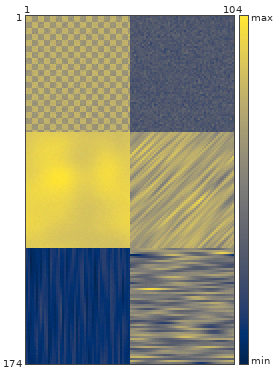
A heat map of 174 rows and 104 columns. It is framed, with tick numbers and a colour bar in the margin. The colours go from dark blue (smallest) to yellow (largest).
It is made of 3 by 2 panels. Panel 1,1: high, checkered. Panel 1,2: low, fine-grained, faint in contrast. Panel 2,1: very high, smooth, faint in contrast. Panel 2,2: high, slanting up to the right. Panel 3,1: very low, streaked downward, faint in contrast. Panel 3,2: middling, streaked across, strong in contrast.
